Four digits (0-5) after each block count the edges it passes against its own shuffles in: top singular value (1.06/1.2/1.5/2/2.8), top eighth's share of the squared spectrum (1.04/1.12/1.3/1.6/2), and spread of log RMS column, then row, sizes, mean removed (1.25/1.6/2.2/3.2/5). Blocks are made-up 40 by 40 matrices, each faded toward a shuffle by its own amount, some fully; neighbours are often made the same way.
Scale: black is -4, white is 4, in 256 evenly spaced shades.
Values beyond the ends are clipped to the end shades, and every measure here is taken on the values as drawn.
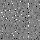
3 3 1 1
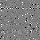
3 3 1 1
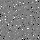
1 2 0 0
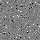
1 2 0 0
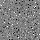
0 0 0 0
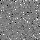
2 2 1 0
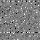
3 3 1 1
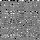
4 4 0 2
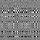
4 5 2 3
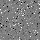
0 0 0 0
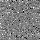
1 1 0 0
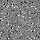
2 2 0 1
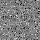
2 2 0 0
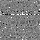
3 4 0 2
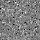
2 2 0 1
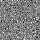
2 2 0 0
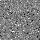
0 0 0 0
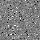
2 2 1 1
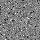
1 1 0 0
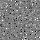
1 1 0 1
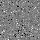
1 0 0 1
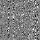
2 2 2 0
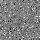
0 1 0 0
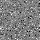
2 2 0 1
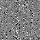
3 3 2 0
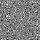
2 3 1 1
